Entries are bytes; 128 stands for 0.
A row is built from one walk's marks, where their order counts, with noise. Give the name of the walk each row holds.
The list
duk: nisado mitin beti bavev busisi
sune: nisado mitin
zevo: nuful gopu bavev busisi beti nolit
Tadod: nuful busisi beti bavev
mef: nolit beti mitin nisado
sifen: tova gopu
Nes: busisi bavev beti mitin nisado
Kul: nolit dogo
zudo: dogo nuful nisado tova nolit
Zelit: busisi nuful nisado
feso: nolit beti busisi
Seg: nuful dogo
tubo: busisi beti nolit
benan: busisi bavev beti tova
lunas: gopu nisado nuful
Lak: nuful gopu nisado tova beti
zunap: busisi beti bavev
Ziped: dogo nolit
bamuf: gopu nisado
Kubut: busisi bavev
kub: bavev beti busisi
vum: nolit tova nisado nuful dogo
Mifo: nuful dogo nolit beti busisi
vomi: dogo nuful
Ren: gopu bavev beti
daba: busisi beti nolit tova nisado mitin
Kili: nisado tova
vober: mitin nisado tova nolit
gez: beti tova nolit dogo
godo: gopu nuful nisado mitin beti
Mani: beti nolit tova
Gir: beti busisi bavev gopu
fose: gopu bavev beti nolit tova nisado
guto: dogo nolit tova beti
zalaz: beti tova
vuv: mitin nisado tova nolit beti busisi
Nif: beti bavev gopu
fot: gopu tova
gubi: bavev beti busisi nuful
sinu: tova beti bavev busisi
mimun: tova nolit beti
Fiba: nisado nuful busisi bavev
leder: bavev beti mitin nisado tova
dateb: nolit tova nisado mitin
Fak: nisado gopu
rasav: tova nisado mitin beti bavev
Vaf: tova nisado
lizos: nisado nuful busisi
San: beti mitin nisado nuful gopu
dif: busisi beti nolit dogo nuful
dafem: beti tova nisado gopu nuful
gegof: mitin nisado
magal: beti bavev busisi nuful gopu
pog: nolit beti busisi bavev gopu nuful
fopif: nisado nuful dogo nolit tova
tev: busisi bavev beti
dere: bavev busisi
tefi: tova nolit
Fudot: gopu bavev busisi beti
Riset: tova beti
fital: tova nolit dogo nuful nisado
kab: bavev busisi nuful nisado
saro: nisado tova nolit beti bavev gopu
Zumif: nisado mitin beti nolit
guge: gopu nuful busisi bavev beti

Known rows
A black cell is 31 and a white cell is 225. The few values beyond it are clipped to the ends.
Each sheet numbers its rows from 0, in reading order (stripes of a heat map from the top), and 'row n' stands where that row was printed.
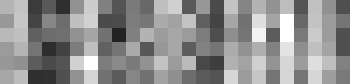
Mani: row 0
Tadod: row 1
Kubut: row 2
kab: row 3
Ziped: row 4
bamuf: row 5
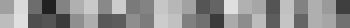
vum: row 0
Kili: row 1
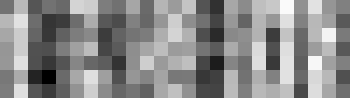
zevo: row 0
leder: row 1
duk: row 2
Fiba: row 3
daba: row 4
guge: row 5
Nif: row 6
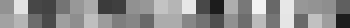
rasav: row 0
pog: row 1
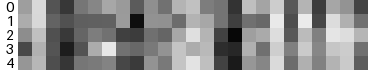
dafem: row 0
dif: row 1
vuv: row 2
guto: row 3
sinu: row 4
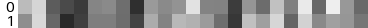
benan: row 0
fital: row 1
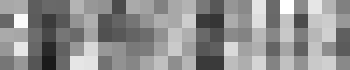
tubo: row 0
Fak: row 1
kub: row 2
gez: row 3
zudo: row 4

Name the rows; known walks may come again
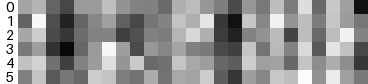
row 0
pog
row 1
sifen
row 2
duk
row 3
guge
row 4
Kul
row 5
zevo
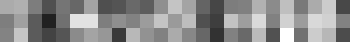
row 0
kub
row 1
zudo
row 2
tev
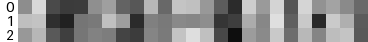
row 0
Vaf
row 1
lunas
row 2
sinu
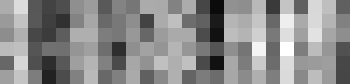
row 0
sune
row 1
gegof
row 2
vober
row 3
Kubut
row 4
Riset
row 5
kab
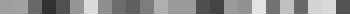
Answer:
vomi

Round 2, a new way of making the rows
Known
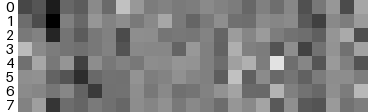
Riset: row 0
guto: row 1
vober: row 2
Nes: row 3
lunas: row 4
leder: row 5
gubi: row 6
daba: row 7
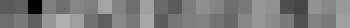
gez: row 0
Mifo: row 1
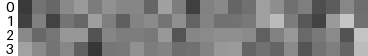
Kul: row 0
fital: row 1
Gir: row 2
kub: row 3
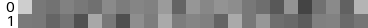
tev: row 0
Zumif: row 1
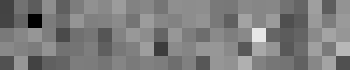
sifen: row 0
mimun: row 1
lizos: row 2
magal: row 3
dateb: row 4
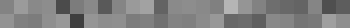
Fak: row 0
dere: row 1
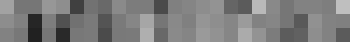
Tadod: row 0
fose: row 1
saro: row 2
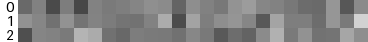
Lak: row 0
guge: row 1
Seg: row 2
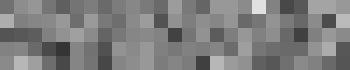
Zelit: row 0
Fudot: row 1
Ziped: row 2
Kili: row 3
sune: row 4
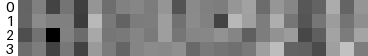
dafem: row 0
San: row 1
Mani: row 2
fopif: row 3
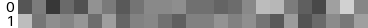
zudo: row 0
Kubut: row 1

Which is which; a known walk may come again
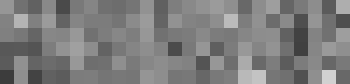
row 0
Nif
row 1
bamuf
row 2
dif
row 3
Ziped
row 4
mef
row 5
vum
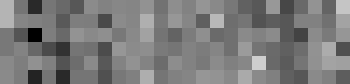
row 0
benan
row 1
duk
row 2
guto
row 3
Kili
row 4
Fiba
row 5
saro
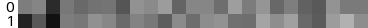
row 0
vuv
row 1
tefi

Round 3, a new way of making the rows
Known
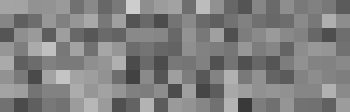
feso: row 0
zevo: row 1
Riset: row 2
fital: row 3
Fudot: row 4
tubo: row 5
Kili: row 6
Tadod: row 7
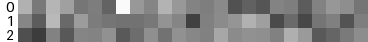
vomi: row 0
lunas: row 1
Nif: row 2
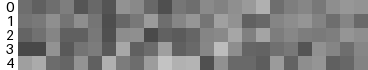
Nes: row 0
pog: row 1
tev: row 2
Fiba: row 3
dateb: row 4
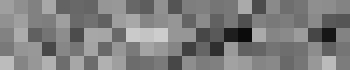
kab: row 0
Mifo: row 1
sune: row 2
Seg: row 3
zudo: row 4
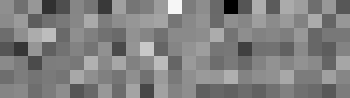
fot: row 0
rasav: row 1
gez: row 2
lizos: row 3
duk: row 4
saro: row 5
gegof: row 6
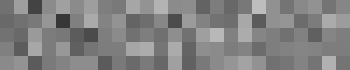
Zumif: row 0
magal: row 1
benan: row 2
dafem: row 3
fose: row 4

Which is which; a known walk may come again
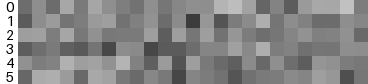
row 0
mimun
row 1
Lak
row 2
vuv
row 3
tev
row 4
dif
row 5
Kul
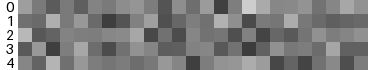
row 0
leder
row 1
Gir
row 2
Fudot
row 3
Ziped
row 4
lunas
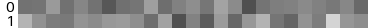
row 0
pog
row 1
Vaf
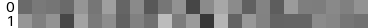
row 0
sinu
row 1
vum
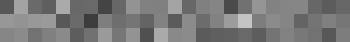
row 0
guto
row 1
Zelit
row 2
gegof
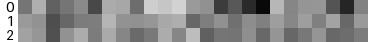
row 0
sune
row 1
rasav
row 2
daba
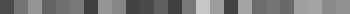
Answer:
Kubut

